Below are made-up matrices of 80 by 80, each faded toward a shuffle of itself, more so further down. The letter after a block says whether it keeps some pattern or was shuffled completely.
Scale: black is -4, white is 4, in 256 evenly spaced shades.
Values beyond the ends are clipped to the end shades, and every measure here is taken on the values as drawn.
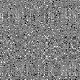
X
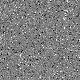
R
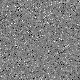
R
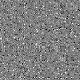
X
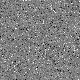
R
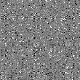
X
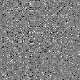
X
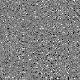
X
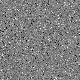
R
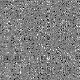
X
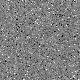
R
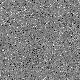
R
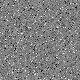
R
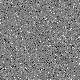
R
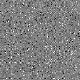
X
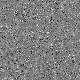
R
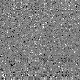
X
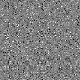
X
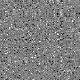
X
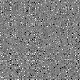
X
